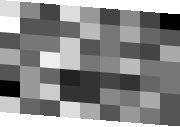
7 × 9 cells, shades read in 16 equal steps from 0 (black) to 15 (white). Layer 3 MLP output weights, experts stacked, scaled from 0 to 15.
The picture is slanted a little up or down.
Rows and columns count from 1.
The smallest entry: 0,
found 2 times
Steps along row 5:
up down down up up down up up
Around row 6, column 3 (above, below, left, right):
6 5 9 3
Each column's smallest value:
0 5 4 2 3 4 3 4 0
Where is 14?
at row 4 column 3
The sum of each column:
60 50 53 61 48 43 53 44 39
